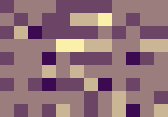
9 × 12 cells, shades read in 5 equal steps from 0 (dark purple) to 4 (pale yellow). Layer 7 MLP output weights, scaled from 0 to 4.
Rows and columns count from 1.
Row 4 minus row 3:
1 -1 2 1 3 3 2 1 1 0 2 2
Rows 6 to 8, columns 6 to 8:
3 2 2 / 1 3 0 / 2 1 2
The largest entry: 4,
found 3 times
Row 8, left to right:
2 2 2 2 2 2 1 2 3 2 2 1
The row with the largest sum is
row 4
